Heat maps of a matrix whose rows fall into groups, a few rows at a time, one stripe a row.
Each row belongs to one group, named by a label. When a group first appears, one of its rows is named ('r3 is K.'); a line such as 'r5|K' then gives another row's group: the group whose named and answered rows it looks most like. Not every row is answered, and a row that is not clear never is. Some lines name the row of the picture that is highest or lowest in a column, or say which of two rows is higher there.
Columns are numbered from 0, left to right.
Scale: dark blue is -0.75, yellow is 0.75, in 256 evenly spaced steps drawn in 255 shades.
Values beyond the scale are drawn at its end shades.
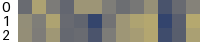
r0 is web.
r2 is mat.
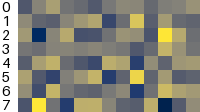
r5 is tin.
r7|web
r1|tin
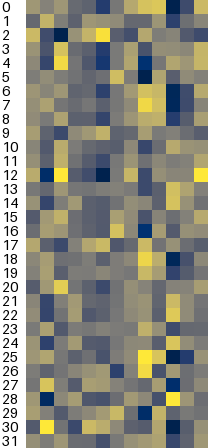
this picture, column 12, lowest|2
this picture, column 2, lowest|2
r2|tin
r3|mat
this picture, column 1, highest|30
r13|mat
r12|mat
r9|tin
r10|mat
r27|web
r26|tin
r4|mat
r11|mat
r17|tin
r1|web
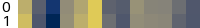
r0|tin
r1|tin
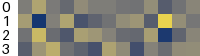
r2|web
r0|web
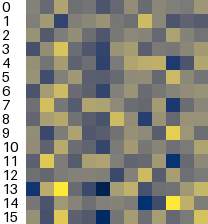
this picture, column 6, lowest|12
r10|mat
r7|web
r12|tin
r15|mat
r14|mat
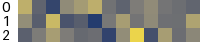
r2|tin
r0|tin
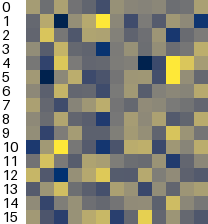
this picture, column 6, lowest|15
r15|tin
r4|mat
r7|tin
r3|mat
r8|mat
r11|web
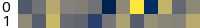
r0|tin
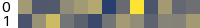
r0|tin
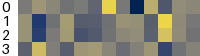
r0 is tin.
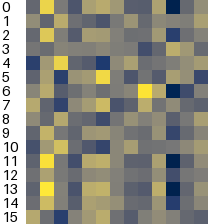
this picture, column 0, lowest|4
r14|web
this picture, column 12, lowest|5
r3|mat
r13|web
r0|web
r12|web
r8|mat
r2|web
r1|mat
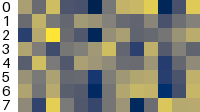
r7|mat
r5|mat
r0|mat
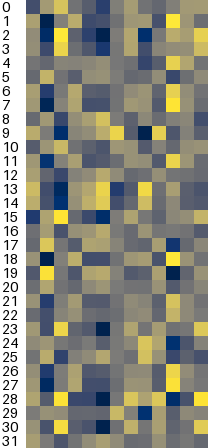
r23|mat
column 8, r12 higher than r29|Yes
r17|web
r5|web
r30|mat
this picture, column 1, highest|19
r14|tin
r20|web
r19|web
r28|mat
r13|tin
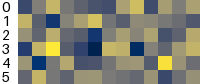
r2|mat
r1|tin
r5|web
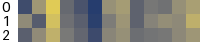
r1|mat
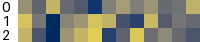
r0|mat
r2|tin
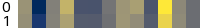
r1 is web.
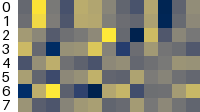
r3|tin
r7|tin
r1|web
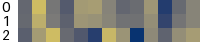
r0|web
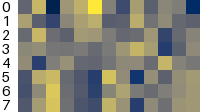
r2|web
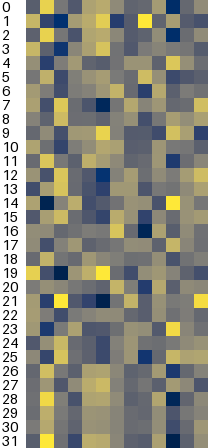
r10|tin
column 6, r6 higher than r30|Yes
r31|web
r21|mat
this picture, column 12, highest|21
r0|web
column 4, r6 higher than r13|Yes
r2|web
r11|web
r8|mat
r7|mat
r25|mat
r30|web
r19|tin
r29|web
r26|web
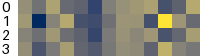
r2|mat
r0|mat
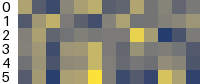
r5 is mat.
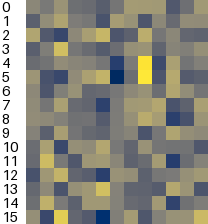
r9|mat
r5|tin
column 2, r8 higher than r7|No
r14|web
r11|web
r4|tin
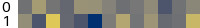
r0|web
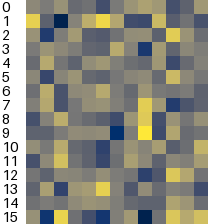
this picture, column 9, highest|1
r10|mat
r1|tin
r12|mat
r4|web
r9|tin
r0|mat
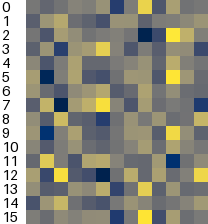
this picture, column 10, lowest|11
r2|mat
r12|mat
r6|tin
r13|tin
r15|tin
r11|web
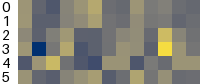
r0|tin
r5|tin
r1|tin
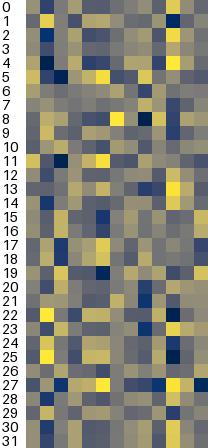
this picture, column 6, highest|8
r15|mat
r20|mat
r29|web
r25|web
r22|web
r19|mat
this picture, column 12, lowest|27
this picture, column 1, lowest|4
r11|tin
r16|mat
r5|tin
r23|mat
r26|mat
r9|web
